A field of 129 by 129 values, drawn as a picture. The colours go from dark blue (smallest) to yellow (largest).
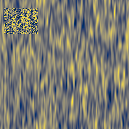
Odd patch: rougher, in the top left. Grain: streaks running down. Average level on the scale: 50%. Slope: none.
